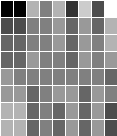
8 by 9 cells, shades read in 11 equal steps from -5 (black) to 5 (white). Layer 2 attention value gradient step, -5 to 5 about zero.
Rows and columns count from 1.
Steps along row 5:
down same same same same same same down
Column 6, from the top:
-3 -1 -1 -1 0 1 1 1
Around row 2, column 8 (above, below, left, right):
-2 0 1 2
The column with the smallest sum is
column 2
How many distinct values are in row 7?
5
